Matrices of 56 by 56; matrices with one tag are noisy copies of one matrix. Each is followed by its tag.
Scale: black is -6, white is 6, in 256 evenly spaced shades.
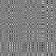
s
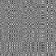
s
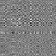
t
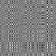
s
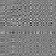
t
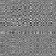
t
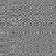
t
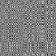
s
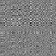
t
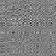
t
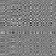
t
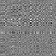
t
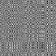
s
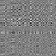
t
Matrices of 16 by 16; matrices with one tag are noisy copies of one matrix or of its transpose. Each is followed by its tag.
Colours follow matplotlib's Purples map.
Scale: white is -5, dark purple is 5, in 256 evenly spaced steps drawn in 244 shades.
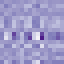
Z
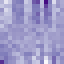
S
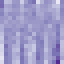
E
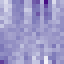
S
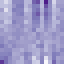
S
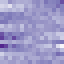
S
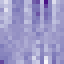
S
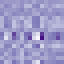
Z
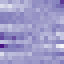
S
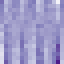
E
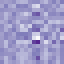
Z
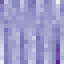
E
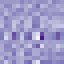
Z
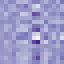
Z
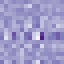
Z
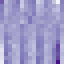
E
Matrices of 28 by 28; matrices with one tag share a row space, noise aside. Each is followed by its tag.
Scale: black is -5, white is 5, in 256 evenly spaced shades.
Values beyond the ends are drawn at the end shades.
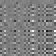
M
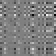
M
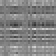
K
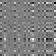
M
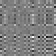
M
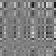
M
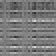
K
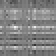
K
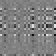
M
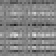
K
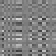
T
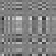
T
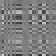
T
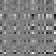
M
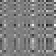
M
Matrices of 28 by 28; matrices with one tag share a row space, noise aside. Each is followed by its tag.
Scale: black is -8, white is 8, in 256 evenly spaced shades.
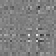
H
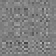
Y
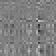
H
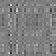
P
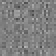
Y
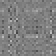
P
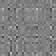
P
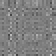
P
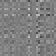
H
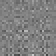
Y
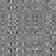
P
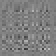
Y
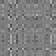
P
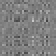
Y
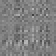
Y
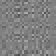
Y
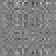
Y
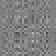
Y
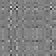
P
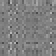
P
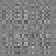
Y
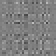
Y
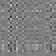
P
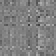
H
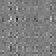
P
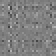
P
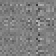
H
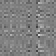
H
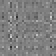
P
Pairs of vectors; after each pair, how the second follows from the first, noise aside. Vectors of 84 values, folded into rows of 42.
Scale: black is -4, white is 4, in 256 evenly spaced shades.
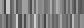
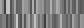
copied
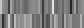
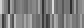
copied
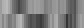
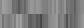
shrunk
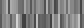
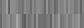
shrunk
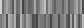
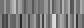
wrapped around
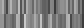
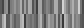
wrapped around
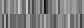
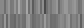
shrunk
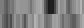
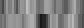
wrapped around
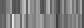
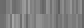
shrunk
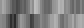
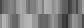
wrapped around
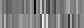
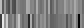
wrapped around
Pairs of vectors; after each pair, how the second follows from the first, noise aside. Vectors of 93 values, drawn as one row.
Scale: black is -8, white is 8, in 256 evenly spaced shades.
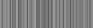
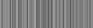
copied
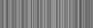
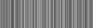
reversed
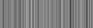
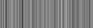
reversed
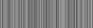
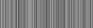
reversed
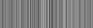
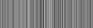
reversed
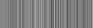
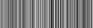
scaled up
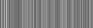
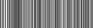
scaled up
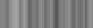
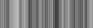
scaled up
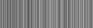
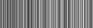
scaled up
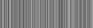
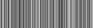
scaled up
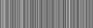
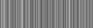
copied
